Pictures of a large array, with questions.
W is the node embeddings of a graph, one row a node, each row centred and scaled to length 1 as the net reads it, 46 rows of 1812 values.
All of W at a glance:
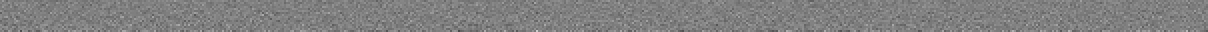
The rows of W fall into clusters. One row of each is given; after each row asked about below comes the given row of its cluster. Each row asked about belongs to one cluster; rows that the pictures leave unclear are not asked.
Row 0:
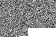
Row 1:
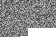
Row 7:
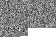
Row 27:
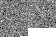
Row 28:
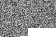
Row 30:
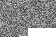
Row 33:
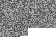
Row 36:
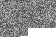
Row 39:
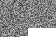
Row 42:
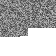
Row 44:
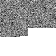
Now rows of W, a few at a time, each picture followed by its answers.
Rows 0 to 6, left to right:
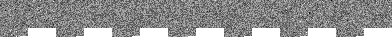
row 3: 28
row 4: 27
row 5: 44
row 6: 1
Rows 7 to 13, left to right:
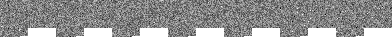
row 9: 33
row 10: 1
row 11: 42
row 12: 39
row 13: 30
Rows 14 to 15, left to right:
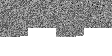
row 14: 44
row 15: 36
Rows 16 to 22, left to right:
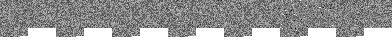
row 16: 0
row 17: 28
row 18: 30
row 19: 33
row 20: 30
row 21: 27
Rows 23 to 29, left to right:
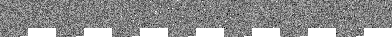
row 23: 42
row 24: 39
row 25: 0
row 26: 39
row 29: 39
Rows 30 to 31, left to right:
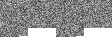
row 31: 7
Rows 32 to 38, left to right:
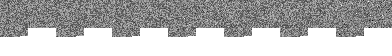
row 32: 7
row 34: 27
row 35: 28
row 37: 33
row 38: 36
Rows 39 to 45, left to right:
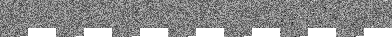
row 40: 0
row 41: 30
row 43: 36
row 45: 33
